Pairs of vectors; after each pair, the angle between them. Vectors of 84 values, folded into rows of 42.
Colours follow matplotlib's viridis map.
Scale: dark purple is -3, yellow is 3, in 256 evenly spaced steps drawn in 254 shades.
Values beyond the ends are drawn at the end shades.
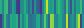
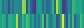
orthogonal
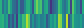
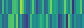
nearly opposite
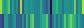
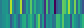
orthogonal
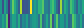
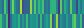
nearly parallel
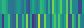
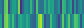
orthogonal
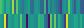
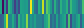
partly opposed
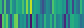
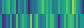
partly opposed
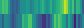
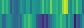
nearly parallel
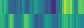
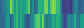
nearly opposite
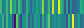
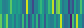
partly aligned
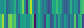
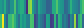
nearly parallel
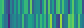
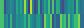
partly aligned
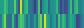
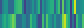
orthogonal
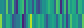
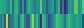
orthogonal
